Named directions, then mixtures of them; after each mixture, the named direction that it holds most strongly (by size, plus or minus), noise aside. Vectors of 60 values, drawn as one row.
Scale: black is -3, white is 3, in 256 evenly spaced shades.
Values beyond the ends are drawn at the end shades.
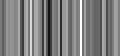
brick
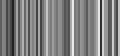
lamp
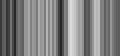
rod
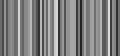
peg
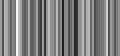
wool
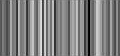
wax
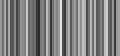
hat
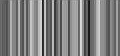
wax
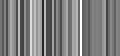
brick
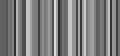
peg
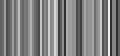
peg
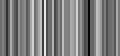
wax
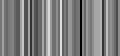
brick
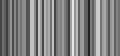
wax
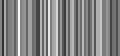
peg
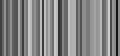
peg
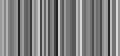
peg
